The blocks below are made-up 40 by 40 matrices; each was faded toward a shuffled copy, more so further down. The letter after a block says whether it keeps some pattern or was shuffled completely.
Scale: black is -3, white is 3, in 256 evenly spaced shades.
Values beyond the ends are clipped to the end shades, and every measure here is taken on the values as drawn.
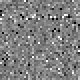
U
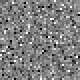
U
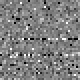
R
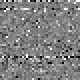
R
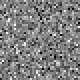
U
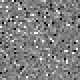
U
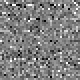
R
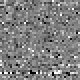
R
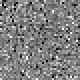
U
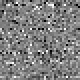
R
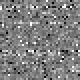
R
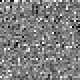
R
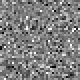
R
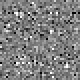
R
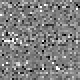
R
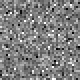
U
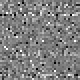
R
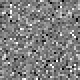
U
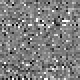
R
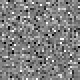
U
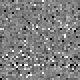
R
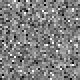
U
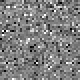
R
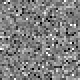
U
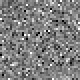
U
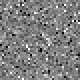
U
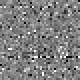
R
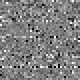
R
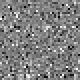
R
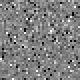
U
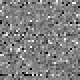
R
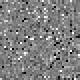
U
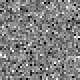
U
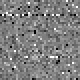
R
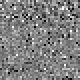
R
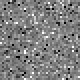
U
